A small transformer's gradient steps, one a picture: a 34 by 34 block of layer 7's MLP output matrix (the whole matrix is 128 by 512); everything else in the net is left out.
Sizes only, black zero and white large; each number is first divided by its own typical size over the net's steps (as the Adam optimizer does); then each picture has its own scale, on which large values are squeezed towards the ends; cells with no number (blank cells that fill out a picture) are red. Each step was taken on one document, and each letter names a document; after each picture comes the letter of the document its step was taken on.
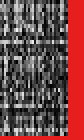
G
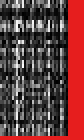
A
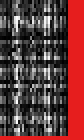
A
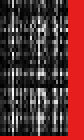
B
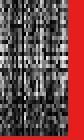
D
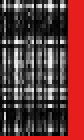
G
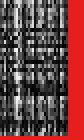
G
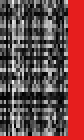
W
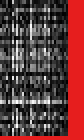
A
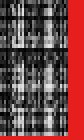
W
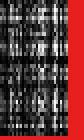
B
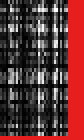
B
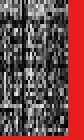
G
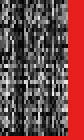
D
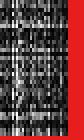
A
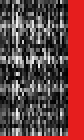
A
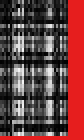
W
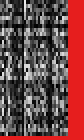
D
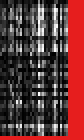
B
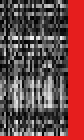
G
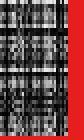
W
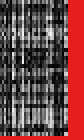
W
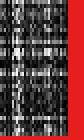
A
